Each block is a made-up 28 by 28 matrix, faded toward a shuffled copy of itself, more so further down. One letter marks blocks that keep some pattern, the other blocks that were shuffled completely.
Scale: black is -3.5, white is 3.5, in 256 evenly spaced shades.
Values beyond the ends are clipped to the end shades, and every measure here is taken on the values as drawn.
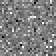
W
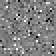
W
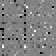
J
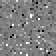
W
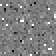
W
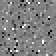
W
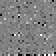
J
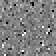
W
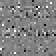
J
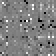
J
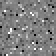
W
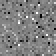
W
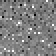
W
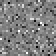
W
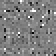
J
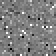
W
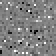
W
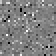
W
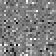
J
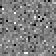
W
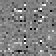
J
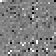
J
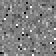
W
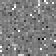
W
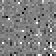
J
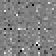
J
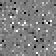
W
